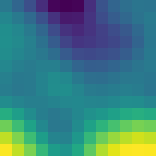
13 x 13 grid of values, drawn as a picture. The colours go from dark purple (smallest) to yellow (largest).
Ninth with the lowest average: top middle. Calmest part: middle left. Slope: up to the bottom. Ninth with the highest average: bottom right. Lone odd cells: none. Roughest part: bottom left.
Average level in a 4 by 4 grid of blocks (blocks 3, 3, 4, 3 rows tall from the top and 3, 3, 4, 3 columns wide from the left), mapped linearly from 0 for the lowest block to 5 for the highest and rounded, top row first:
2001 / 2111 / 2222 / 4245
